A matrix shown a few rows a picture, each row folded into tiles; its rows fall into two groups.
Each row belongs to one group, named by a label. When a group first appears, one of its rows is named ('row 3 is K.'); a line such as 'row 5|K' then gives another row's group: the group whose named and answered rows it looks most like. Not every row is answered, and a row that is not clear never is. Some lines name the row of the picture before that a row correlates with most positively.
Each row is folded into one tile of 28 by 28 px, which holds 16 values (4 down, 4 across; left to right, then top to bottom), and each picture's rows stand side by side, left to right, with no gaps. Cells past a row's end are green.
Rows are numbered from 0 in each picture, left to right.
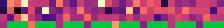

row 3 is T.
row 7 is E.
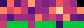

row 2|E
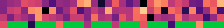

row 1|E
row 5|T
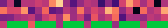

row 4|T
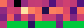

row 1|E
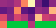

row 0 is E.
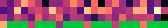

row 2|T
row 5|E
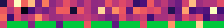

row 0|T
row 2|E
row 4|E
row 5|T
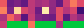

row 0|E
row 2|T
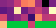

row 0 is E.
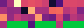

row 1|E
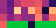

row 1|E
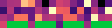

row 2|E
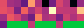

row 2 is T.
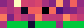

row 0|T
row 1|E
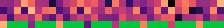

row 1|E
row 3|E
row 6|T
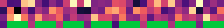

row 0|E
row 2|T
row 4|E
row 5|T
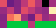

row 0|E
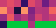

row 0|E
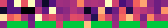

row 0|T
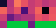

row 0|T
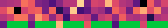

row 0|E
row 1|E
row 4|E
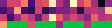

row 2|T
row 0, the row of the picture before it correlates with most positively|2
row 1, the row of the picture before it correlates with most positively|3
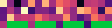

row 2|E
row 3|E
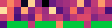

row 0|E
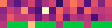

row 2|T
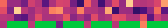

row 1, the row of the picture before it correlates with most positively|0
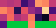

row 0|E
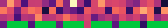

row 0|E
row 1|E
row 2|T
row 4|E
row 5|E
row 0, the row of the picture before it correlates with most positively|0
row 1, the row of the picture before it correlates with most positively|0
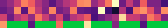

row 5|E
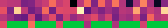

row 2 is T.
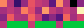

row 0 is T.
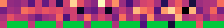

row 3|T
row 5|E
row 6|E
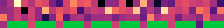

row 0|T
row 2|T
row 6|T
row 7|E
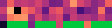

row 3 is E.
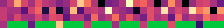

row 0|T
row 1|E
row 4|T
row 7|E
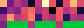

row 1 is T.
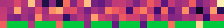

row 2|T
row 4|E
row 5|E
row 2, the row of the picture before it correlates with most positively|2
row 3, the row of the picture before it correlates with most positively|0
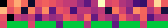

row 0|T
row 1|T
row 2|E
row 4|E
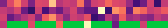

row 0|T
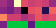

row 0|T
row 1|E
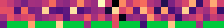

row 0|E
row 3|T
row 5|E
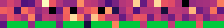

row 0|E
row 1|T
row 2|E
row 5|T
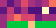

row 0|E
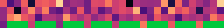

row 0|E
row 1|T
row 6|T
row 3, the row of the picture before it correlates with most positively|0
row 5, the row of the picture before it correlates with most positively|1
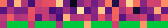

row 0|T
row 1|T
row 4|T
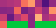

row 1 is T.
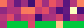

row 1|T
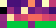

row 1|T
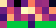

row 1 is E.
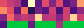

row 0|E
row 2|E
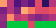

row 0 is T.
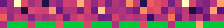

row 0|T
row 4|T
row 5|T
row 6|T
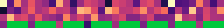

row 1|E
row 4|E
